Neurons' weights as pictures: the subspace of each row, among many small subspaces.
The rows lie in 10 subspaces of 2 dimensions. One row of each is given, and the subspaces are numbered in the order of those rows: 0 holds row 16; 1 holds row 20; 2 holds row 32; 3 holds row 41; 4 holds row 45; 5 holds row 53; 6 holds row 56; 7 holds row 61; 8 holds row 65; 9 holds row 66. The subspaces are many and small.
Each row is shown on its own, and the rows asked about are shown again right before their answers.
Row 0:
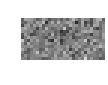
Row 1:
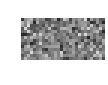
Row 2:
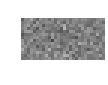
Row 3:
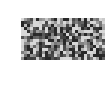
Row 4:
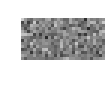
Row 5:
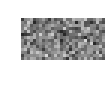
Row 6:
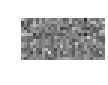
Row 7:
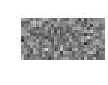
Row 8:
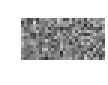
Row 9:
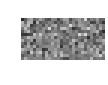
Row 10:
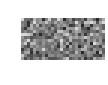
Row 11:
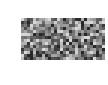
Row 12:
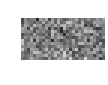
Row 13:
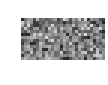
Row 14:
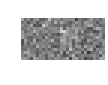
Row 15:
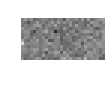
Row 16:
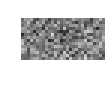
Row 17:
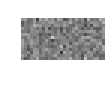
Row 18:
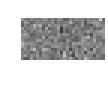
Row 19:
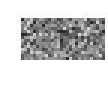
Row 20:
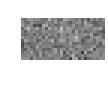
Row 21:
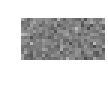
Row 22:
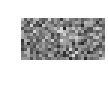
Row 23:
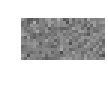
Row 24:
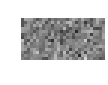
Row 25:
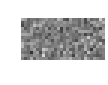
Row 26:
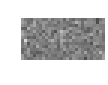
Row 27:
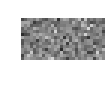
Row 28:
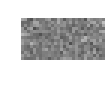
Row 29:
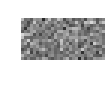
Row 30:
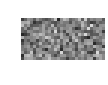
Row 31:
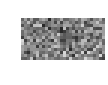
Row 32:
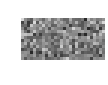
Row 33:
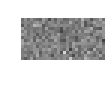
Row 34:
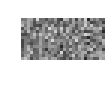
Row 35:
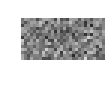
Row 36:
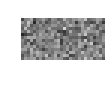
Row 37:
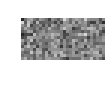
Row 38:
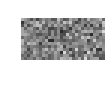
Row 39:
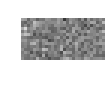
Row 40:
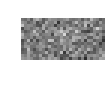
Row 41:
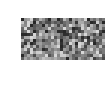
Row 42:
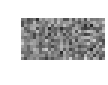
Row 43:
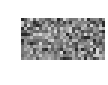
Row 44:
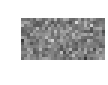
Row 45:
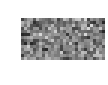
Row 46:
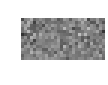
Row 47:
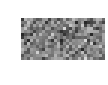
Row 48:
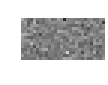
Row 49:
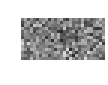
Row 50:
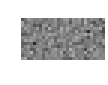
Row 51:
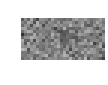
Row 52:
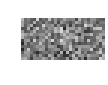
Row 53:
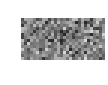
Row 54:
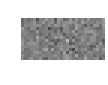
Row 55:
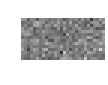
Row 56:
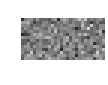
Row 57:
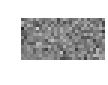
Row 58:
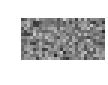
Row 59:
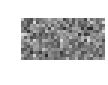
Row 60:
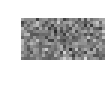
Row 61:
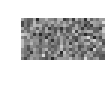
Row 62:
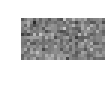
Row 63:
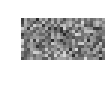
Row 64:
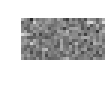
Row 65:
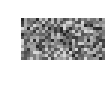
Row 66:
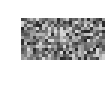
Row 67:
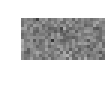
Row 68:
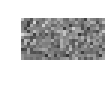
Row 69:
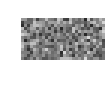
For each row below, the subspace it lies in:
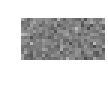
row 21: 6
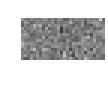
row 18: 1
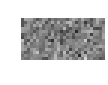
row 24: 5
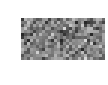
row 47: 5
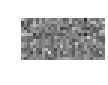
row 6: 2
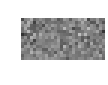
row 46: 3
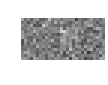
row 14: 1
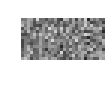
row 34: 7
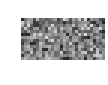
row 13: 4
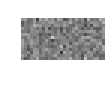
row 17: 7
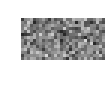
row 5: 4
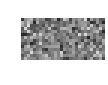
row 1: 3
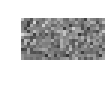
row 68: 3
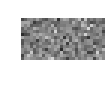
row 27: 6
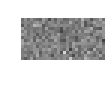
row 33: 1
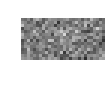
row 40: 0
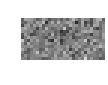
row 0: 5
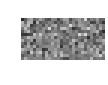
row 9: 2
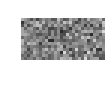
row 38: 9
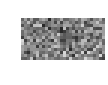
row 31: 1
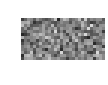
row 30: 6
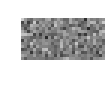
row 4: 2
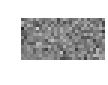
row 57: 9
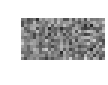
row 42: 8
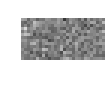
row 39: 0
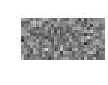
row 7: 6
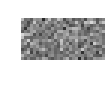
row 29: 5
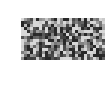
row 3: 4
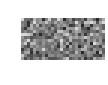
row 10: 5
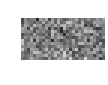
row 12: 8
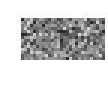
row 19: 3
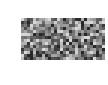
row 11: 6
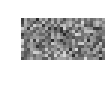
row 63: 8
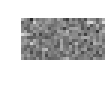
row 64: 4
